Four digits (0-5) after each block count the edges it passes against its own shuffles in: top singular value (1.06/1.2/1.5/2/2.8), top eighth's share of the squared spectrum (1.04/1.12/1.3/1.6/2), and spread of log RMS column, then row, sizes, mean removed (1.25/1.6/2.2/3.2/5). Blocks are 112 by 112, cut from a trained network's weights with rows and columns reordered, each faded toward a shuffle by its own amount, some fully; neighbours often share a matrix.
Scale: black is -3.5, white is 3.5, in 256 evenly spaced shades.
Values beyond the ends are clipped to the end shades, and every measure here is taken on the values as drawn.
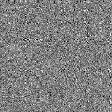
3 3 2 2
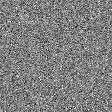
0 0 0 0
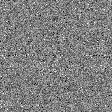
2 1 0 0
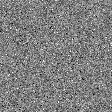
1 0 0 0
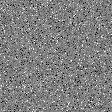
0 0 0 0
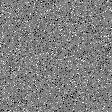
0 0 0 0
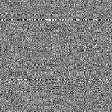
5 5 2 3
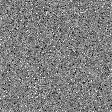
0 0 0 0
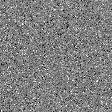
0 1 0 0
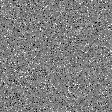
1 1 0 0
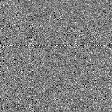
4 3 2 2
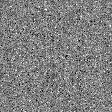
2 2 0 1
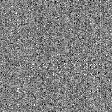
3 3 1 2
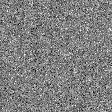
1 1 0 0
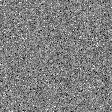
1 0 0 0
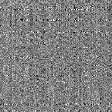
3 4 2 3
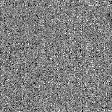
2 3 1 2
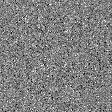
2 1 0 1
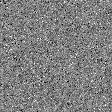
1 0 0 0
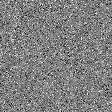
1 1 0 0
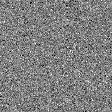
3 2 1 1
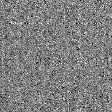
2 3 1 2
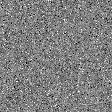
1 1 0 0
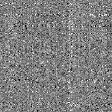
3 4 2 3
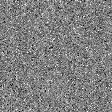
1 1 0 1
